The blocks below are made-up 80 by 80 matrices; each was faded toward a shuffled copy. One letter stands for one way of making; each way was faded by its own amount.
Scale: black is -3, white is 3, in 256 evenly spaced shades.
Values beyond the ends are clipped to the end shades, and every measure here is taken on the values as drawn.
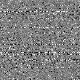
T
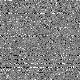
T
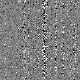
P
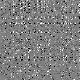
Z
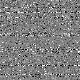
T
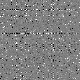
Z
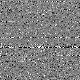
T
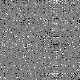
Z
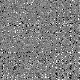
Z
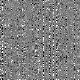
P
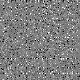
Z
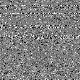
T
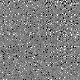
Z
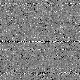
T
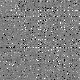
Z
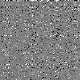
Z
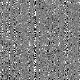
P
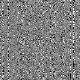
P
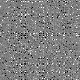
Z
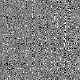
P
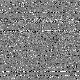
T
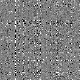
P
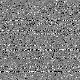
T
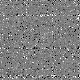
Z
